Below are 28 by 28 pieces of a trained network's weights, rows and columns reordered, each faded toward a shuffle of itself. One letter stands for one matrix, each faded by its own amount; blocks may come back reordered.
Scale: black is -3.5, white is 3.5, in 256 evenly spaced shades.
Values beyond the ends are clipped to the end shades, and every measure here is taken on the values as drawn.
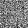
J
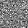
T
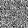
J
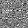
T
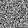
T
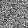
J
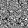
T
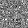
T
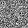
J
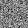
J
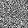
J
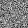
J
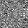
T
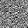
T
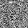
J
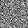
T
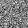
J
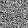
T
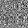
T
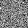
J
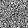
T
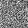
J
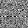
T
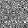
T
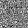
T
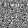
T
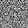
T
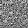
T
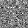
T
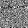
T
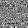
T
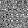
T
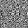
T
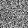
J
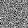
T
